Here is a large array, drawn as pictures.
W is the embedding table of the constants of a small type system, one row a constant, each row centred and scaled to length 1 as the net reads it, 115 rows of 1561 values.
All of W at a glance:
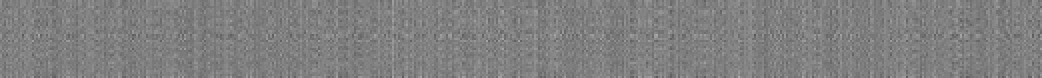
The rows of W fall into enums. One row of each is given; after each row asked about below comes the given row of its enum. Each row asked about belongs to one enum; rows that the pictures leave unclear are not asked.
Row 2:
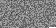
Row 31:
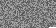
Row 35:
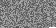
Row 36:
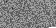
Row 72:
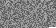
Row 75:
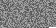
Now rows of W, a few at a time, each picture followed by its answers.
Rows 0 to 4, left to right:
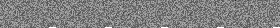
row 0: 31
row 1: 31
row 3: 31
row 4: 2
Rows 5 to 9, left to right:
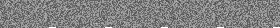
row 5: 72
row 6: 2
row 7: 31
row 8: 72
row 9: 2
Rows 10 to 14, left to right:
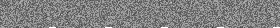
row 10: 35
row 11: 2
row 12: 31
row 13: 36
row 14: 35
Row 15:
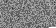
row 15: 36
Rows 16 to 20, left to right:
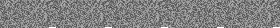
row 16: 72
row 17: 72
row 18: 72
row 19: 75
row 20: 72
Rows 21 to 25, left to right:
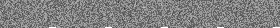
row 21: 72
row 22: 35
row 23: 36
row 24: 2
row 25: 36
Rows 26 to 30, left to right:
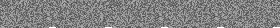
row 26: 35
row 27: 72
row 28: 35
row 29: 35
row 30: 31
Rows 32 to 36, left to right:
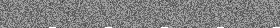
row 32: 75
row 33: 36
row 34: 31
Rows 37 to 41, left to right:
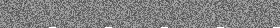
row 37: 36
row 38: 31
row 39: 31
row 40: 72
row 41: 75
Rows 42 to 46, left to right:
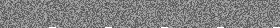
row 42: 72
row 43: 75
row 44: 2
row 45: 35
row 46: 2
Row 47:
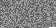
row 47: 35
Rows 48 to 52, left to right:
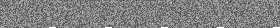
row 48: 35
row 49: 2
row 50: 2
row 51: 36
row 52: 36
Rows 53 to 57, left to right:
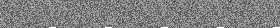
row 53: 36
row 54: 2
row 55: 36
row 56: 36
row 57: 36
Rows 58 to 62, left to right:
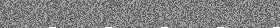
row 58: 72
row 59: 72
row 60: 35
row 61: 31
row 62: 35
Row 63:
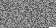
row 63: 75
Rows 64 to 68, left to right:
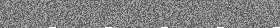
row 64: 72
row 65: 2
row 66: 35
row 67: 2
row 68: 36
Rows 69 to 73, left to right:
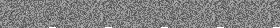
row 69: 2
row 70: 72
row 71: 31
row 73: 72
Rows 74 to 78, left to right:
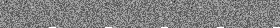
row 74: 36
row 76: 35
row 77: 36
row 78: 2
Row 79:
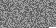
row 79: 75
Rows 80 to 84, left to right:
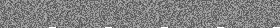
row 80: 72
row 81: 2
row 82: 72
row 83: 2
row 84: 31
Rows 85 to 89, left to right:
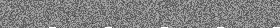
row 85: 2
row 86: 36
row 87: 72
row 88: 35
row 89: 31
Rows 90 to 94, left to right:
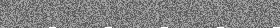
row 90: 35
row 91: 36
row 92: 72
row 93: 36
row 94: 75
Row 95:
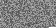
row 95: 36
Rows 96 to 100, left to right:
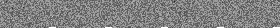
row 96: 36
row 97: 2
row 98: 35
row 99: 36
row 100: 31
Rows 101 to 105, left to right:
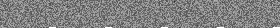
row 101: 75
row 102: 2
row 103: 31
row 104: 36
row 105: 31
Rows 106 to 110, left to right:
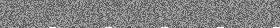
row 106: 2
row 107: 35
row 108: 35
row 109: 31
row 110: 72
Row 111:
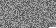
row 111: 31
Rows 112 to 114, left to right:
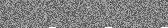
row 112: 72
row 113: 36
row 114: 31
